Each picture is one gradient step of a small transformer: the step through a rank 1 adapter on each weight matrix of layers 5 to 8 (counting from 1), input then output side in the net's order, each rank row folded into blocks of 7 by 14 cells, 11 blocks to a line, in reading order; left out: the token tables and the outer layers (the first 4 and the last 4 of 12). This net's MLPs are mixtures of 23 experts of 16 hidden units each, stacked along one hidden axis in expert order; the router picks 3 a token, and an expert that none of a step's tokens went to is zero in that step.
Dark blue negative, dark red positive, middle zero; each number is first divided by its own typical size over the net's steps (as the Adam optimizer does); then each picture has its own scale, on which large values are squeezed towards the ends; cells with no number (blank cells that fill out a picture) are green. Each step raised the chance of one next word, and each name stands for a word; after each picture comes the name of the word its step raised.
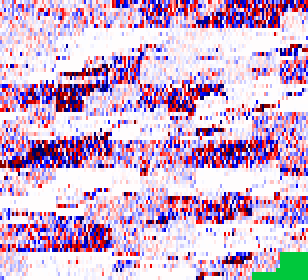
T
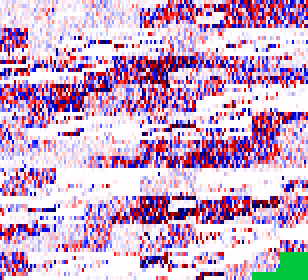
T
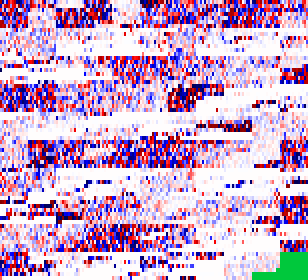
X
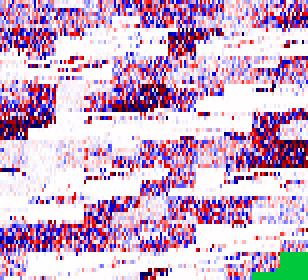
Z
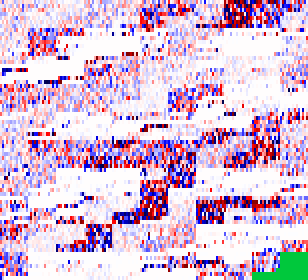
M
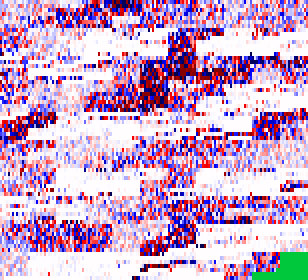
Z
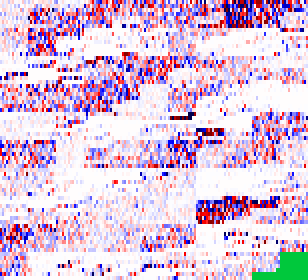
M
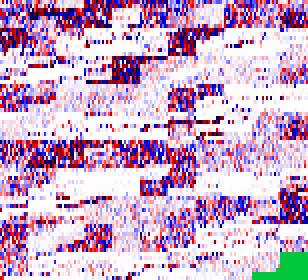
X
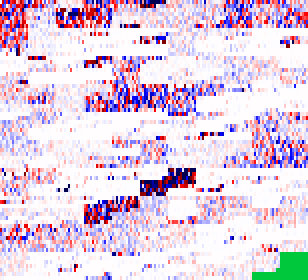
M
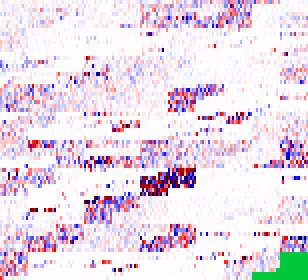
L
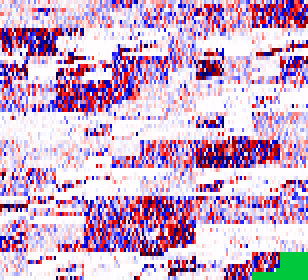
T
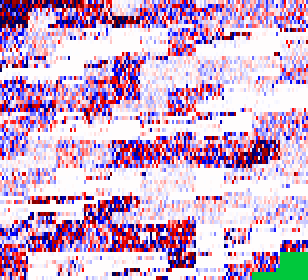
Z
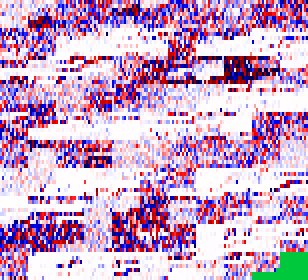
Z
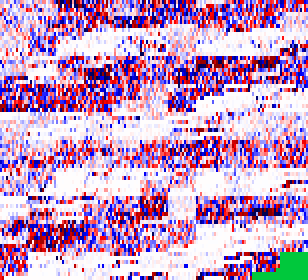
Z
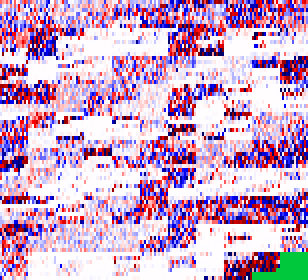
X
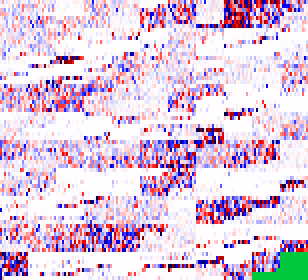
M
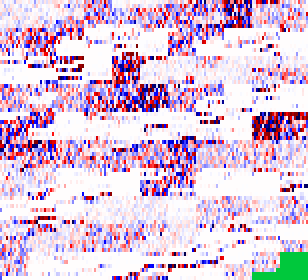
M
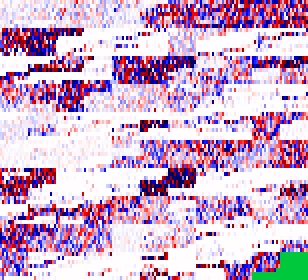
T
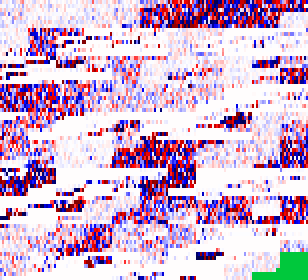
X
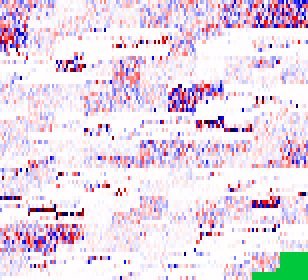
L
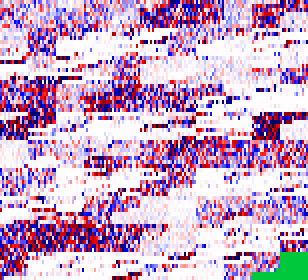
Z
